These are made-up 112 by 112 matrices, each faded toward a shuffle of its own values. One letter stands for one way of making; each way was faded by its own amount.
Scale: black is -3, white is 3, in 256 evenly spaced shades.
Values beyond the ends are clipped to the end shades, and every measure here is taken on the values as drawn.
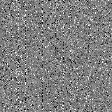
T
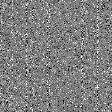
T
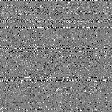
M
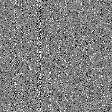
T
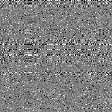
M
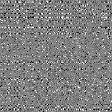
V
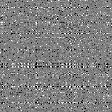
V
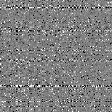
V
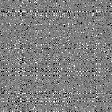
V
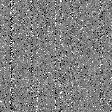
T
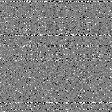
M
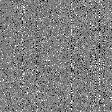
T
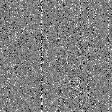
T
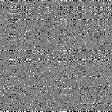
M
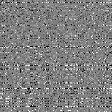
M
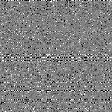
M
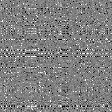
V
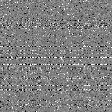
M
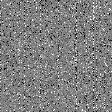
T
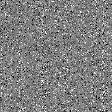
T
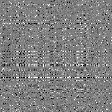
V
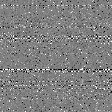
M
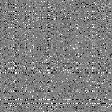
V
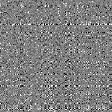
V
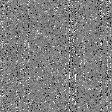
T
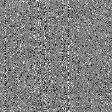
T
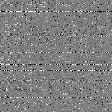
M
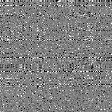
V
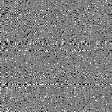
V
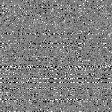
M
